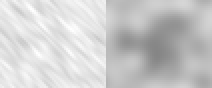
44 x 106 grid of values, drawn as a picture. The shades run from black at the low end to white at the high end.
It is made of 1 by 2 panels. Panel 1,1: very high, slanting down to the right, faint in contrast. Panel 1,2: high, smooth.
